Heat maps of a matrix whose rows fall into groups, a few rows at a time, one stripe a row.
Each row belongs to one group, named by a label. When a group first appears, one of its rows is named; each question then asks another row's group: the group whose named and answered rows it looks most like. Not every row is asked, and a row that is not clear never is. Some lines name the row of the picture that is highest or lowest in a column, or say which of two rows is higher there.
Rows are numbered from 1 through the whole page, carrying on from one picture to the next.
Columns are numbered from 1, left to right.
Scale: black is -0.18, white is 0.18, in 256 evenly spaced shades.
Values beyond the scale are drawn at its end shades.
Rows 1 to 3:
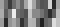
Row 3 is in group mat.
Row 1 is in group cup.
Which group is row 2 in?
mat
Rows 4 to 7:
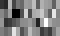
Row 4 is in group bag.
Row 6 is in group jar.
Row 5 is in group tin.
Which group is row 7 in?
mat
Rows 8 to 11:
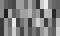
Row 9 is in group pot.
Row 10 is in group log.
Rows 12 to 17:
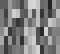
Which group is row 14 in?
tin
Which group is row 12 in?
mat
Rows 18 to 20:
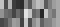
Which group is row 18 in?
tin
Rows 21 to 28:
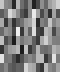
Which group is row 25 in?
jar
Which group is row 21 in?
jar
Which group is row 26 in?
log
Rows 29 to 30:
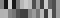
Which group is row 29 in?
pot
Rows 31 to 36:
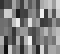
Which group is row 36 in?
bag
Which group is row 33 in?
mat
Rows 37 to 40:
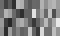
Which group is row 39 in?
jar
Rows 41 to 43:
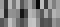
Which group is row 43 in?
mat
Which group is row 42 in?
mat
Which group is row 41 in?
bag
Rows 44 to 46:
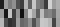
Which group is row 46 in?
jar
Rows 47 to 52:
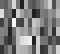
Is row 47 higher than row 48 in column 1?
No
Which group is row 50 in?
cup
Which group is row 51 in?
pot
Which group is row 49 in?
log
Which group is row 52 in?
pot
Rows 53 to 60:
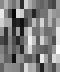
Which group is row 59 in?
jar
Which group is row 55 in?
tin
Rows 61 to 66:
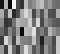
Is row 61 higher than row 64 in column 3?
No
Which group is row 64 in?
bag
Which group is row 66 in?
pot
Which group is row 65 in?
cup
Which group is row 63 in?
pot
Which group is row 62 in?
pot
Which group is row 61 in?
log
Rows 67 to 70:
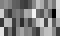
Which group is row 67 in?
tin
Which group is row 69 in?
tin
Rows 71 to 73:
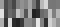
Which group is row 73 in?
tin
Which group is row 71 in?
jar
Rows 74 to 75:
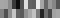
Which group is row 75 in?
mat
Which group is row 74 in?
tin
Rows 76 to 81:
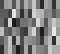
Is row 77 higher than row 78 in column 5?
Yes
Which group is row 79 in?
mat
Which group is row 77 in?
log
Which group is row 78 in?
tin
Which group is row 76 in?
cup
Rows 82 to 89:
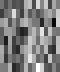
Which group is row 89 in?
tin
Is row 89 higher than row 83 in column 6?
Yes
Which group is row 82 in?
pot
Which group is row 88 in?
bag
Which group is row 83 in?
log
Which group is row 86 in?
bag
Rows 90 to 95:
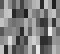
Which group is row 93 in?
log
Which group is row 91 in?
tin
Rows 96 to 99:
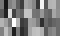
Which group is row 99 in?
tin
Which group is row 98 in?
mat
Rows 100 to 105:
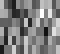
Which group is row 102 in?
log
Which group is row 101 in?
tin
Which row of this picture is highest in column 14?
103
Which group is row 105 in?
log
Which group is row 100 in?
jar
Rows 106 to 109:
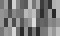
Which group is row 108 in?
bag
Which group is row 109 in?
log
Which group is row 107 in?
cup
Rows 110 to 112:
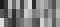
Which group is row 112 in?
jar
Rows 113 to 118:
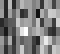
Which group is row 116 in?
pot
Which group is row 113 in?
pot
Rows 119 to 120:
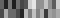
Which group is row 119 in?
bag
